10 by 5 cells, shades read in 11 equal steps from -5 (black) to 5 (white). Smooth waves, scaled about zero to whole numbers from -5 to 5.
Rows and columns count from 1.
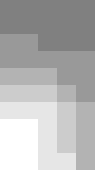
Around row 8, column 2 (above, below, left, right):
4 5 5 4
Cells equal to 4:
7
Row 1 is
0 0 0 0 0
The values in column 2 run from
0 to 5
